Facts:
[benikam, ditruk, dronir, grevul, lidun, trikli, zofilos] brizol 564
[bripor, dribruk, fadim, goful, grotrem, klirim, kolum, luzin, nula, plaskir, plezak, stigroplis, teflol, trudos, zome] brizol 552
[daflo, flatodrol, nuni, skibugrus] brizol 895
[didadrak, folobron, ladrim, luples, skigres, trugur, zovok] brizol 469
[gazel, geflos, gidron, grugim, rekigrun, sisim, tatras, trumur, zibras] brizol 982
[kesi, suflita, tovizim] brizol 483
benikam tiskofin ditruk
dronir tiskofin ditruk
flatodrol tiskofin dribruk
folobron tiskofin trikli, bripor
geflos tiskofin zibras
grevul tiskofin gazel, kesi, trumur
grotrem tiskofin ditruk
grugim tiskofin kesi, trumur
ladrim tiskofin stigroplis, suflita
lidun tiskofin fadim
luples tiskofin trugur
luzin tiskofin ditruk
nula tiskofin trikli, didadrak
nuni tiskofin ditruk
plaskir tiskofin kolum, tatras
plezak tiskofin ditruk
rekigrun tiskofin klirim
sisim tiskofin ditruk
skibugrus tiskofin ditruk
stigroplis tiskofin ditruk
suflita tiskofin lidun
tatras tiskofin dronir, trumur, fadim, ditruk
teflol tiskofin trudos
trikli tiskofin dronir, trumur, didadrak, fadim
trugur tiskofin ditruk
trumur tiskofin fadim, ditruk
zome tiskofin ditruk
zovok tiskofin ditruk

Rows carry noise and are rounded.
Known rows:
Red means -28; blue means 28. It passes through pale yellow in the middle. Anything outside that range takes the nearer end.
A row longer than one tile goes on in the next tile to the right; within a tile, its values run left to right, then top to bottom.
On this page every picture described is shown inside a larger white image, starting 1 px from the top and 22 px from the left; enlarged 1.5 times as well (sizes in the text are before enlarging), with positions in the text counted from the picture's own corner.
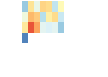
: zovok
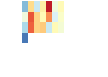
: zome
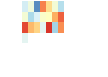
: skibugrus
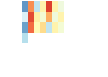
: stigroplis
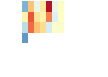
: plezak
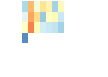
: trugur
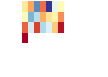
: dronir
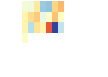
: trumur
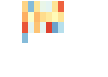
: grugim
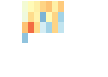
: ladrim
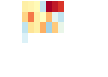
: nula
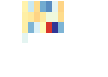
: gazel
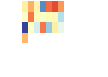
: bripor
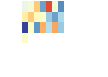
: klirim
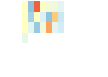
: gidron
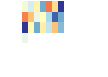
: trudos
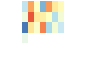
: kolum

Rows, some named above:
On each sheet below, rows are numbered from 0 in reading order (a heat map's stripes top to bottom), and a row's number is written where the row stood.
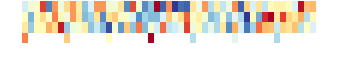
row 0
suflita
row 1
didadrak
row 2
klirim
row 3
ditruk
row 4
skigres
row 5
flatodrol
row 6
plaskir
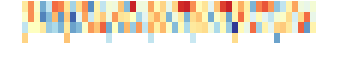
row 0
didadrak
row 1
tovizim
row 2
goful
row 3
folobron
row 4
folobron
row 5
bripor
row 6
sisim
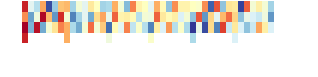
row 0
grevul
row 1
daflo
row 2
kolum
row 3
kolum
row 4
dribruk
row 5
rekigrun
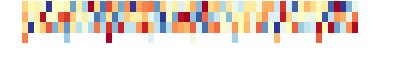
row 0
kesi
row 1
teflol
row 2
trikli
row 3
flatodrol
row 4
geflos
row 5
tatras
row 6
fadim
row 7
benikam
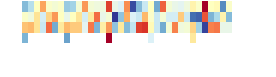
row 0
sisim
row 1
sisim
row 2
zofilos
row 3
gidron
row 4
zibras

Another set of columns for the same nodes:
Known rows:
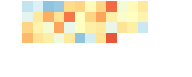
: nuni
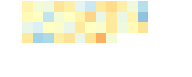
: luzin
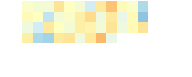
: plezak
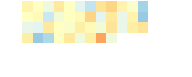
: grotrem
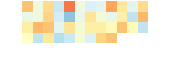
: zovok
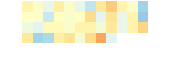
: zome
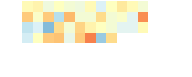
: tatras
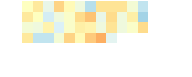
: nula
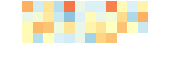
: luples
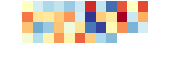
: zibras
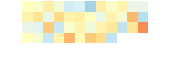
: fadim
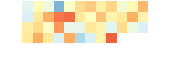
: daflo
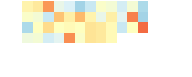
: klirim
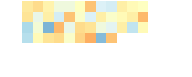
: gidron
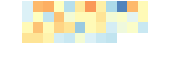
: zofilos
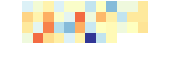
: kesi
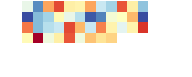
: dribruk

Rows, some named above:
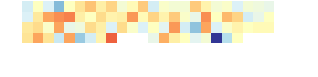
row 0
daflo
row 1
suflita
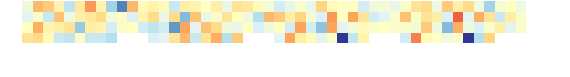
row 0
zofilos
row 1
sisim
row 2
suflita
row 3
tovizim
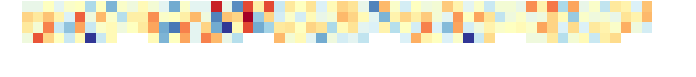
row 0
kesi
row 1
geflos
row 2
benikam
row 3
suflita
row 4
skigres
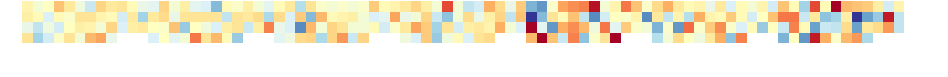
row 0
plaskir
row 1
bripor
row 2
grugim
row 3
folobron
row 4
flatodrol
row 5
rekigrun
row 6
teflol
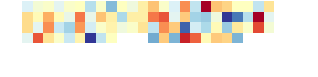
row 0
kesi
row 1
trudos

